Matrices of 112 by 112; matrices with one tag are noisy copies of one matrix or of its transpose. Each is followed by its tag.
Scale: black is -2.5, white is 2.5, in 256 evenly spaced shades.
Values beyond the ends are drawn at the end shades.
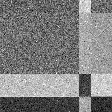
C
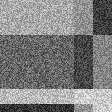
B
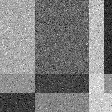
B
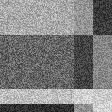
B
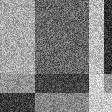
B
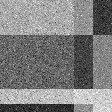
B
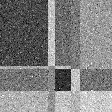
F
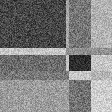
F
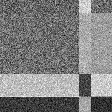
C
